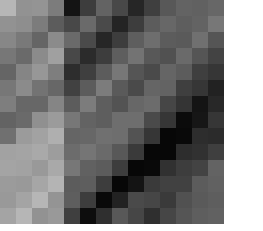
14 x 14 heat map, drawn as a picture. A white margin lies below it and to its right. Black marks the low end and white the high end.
Ninth with the highest average: bottom left. Grain: diagonal, up to the right. Seam: vertical, 30% of the way across, the left part higher.
